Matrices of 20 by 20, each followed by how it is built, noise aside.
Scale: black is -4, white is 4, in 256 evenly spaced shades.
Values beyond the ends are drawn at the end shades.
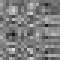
low rank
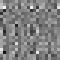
low rank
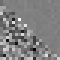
lower triangular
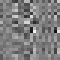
low rank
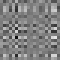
low rank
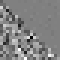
lower triangular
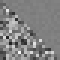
lower triangular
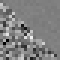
lower triangular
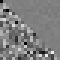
lower triangular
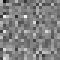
low rank
